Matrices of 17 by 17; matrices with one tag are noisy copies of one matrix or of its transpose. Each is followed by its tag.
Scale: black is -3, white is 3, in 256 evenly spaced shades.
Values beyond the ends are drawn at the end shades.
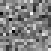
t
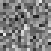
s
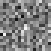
s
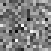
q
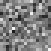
t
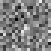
s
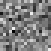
t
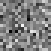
q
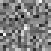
s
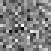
q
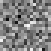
s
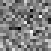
q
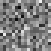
s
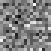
s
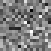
q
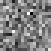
t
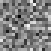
s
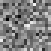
s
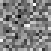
s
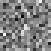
s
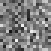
q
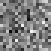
q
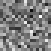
q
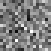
q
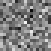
q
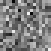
t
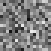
q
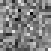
t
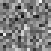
s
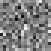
s
